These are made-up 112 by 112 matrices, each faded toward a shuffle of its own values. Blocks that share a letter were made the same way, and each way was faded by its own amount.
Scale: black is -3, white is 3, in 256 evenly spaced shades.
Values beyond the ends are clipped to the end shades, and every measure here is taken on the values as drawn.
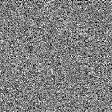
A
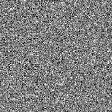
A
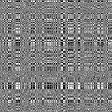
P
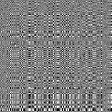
P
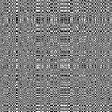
P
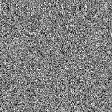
A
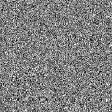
A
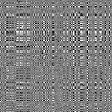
P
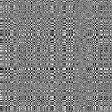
P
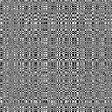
P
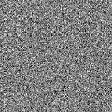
A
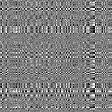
P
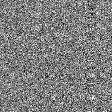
A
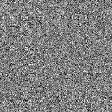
A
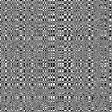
P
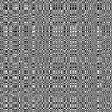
P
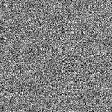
A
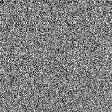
A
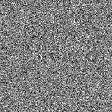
A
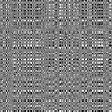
P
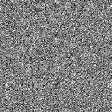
A
